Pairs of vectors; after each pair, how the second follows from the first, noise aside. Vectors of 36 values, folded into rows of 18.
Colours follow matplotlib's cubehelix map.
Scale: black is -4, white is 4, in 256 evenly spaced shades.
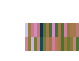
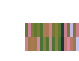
reversed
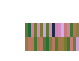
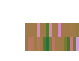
partly zeroed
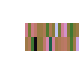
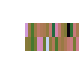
reversed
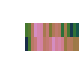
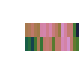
reversed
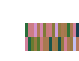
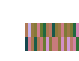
reversed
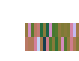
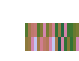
wrapped around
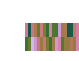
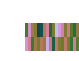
wrapped around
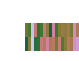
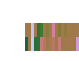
partly zeroed
